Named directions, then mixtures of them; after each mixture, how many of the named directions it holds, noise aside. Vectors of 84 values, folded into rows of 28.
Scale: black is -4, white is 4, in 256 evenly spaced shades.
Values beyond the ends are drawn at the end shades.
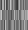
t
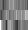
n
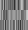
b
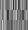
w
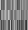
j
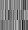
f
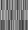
three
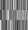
three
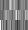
three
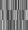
two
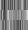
three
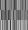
one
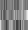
three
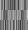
one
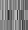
two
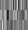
one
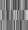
three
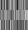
three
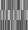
two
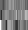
one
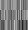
two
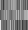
three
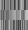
two
